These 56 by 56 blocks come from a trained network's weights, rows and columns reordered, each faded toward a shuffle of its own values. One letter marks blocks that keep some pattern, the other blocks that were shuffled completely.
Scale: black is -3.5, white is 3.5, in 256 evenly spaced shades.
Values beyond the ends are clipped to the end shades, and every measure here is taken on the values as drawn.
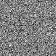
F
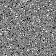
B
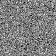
B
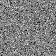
B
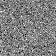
B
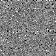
F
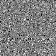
F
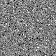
B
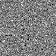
F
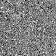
B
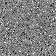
B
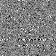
F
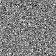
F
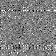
F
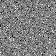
B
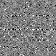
F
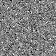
B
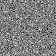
B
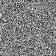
B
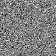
F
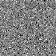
F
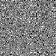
F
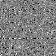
F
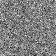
B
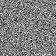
B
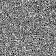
B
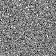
B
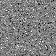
B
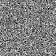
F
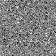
F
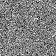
B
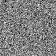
B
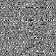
F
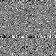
F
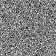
B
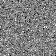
B
